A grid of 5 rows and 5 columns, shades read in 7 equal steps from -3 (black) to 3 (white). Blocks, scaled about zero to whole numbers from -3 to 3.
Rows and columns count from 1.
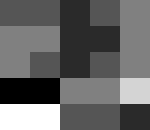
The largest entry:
3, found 2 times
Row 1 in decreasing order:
0 -1 -1 -1 -2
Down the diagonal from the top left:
-1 0 -2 0 -2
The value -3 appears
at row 4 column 1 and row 4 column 2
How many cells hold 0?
8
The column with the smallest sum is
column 3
